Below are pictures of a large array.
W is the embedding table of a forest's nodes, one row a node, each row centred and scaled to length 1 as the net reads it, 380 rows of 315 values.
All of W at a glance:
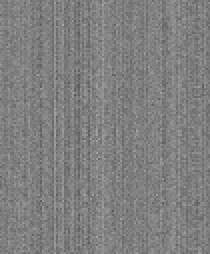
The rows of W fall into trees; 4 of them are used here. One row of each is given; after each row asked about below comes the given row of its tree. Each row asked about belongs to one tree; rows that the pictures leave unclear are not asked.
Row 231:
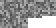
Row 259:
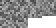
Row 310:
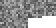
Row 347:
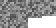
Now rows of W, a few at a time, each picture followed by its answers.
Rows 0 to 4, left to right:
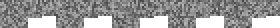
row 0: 259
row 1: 231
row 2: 231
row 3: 347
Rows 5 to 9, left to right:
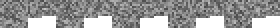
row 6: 259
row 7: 347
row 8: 231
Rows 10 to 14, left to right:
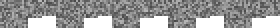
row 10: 310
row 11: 259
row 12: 259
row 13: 310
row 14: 231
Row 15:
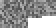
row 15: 231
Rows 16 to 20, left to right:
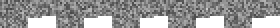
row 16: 259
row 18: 259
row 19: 347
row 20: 231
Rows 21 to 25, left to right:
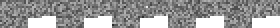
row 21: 347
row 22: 259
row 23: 310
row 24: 231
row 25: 259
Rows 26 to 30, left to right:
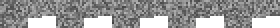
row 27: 231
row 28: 231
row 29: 231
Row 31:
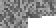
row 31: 231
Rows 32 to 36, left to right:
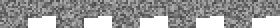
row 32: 347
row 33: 310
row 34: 231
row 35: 259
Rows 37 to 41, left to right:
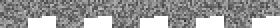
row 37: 259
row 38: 259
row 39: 347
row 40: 231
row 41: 231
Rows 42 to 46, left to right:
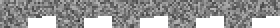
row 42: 231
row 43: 259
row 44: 347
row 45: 259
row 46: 231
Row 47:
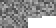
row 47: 259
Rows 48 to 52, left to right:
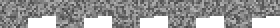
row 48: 347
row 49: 259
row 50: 347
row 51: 347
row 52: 259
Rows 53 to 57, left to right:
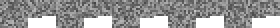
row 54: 231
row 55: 259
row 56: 347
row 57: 231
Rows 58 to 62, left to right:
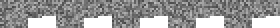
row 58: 310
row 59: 347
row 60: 231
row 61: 259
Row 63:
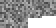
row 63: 259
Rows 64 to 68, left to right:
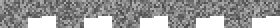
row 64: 231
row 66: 231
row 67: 347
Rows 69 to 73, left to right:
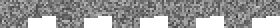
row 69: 231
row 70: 259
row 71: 231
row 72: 347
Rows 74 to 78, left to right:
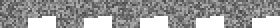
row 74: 259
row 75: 231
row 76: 259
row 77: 347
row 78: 259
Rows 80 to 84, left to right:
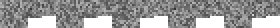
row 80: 231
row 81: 231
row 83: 231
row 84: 347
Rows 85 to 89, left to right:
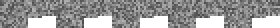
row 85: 259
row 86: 310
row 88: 231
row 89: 310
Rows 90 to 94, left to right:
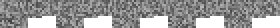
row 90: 231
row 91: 347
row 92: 259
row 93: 347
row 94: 259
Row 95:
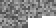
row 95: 259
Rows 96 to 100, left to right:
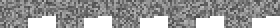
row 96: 310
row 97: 231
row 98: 259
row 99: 310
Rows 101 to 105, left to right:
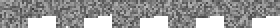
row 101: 231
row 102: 310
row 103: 347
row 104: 231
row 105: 347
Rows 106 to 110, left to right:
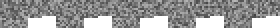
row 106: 259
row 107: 347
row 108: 347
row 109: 231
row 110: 310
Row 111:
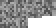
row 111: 347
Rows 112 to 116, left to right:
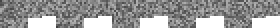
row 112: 259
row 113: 347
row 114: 231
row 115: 259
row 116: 259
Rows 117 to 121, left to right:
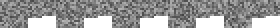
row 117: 347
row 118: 259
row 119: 347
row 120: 259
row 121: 231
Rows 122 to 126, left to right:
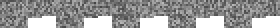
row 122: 347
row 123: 231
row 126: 347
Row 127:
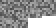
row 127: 259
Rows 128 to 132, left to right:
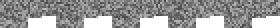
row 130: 259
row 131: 259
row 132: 347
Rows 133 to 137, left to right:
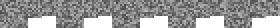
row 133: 347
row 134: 347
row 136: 347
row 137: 231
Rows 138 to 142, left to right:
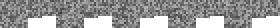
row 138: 347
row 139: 310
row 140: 259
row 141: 259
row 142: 347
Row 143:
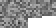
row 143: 347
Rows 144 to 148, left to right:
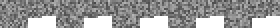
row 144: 347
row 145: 231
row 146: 347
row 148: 310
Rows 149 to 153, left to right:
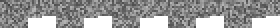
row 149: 259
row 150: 259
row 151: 259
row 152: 347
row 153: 231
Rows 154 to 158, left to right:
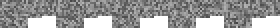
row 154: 347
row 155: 259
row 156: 259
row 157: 231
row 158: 231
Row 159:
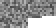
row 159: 231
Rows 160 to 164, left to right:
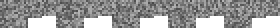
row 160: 310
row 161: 259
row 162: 231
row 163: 259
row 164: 347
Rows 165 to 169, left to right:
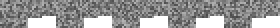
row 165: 347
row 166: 231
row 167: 259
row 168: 231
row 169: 347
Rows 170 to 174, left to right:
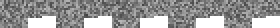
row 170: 231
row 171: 310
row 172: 259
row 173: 347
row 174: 259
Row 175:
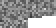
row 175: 347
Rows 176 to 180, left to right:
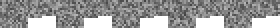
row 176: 259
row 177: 231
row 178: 347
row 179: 259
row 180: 231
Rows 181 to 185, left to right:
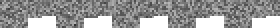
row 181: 259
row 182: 347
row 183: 231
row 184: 231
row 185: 259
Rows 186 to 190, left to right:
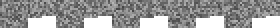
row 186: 259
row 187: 259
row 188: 231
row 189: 231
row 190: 259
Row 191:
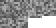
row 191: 259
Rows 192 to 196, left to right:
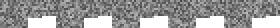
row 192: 259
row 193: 310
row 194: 259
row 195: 259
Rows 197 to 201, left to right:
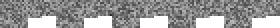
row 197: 259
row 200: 347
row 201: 259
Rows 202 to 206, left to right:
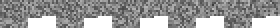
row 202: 259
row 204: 259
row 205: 259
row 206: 231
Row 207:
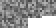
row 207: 231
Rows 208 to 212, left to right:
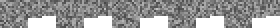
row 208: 347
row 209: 347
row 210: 259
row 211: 259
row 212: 259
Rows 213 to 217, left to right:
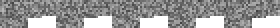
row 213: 259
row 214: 231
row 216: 259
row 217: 310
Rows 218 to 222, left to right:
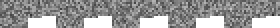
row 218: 259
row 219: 231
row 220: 231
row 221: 259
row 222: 347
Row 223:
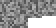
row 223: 347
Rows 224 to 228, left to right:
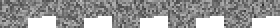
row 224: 259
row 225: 259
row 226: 231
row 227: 347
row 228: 259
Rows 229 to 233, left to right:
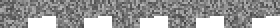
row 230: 259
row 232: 259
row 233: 231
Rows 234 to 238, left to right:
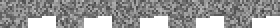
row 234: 347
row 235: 231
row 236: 231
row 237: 259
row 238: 259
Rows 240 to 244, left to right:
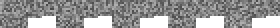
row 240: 231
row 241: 347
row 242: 347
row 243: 259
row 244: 310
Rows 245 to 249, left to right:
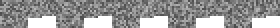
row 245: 259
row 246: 347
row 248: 347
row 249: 259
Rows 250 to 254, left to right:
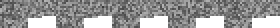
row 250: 259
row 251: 347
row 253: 231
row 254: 259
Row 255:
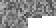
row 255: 231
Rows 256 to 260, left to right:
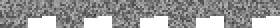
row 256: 347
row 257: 231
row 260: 231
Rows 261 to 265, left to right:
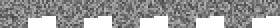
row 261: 259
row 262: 347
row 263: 231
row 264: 259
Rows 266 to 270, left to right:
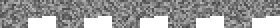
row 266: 259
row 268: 347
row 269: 310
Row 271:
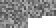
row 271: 259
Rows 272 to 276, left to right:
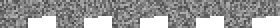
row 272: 310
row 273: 259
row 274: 310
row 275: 231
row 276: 347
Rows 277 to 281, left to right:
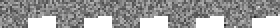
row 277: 259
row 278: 310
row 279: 259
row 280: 231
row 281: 310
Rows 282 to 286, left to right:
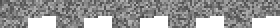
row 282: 259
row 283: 259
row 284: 310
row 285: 231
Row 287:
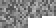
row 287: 259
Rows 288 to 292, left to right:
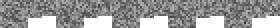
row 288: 259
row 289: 231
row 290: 259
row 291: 259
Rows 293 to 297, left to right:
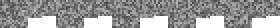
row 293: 259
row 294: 231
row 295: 259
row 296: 310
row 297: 347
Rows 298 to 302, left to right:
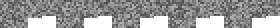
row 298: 259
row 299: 347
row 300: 310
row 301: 259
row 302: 310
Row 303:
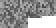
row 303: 231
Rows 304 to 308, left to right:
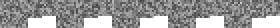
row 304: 231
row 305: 231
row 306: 231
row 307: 231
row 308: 347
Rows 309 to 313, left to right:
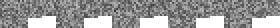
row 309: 259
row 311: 231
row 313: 310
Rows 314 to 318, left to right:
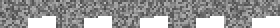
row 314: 259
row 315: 310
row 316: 347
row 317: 310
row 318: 259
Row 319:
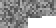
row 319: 231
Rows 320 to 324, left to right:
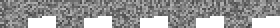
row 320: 310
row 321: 347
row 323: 347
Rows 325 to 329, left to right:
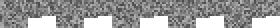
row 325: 231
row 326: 347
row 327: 259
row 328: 347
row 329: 347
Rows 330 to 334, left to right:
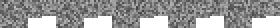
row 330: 259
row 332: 231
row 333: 347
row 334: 231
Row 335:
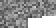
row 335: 310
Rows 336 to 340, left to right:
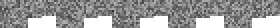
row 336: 310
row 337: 259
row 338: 347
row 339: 231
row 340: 347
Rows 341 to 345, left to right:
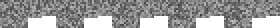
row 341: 259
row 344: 259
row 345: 259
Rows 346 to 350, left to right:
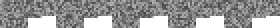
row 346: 231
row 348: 231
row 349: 231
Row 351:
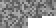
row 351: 231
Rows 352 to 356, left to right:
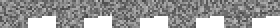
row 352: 347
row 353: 310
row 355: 259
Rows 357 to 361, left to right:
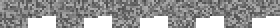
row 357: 231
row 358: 231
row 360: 347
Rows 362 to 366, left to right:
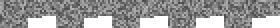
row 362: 231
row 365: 231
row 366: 231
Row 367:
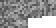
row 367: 310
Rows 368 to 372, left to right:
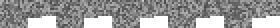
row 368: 231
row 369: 259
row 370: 259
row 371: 231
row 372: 259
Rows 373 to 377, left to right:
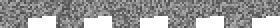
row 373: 347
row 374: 259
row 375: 259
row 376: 347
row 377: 310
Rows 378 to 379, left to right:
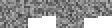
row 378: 310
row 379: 259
